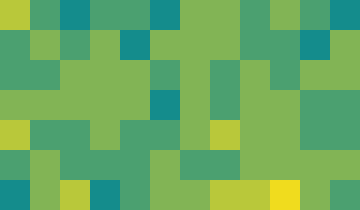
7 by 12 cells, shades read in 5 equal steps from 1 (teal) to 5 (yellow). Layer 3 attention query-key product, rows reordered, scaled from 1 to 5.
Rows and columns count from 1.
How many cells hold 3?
38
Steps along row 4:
same same same same down up down up same down same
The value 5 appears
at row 7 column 10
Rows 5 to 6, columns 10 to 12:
3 2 2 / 3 3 3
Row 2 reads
2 3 2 3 1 3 3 3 2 2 1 3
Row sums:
26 28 31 31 32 30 35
